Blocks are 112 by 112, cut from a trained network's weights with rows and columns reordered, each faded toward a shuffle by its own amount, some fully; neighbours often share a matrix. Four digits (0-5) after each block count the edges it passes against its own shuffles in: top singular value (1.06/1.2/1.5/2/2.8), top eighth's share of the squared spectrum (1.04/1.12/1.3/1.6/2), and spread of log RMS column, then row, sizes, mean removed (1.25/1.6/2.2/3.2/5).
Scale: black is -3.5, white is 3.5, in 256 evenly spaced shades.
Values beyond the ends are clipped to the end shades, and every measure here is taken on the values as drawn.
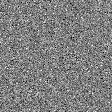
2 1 0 0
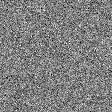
0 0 0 0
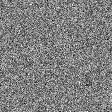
2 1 0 0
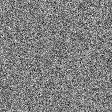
0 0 0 0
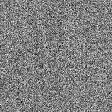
3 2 0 0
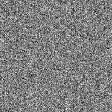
3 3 0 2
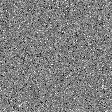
0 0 0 0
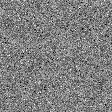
0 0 0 0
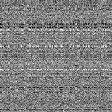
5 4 2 3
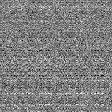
4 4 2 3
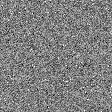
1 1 0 0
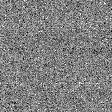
2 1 0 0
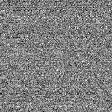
3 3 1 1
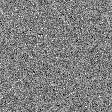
0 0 0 0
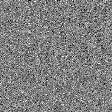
3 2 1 1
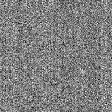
3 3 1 1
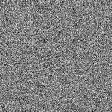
3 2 0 0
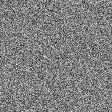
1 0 0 0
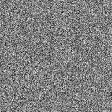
3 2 0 1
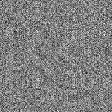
4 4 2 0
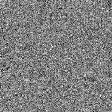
3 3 1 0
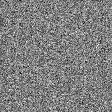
1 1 0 0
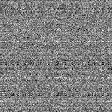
4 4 1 2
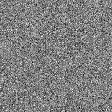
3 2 0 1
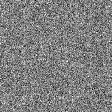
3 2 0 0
